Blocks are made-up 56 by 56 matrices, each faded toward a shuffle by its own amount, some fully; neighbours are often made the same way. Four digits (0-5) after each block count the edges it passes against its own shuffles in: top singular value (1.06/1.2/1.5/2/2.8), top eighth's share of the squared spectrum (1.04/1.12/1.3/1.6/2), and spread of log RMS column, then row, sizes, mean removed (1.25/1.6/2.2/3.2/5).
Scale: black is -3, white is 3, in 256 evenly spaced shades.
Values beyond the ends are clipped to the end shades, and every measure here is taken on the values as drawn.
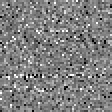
1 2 0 1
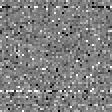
2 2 0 2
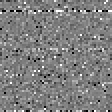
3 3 0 2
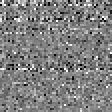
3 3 0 3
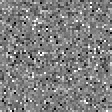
1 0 0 0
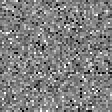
0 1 0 0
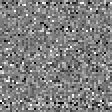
2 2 0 2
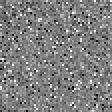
0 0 0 0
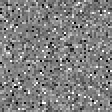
0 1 0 0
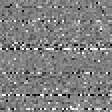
3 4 0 3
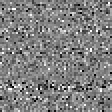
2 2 0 3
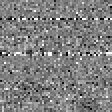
2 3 0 3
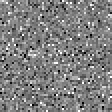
1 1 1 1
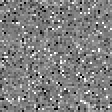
0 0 0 0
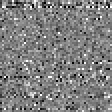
2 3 0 3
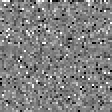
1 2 0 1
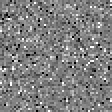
1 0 0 0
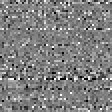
2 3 0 3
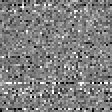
2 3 0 3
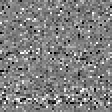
2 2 0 2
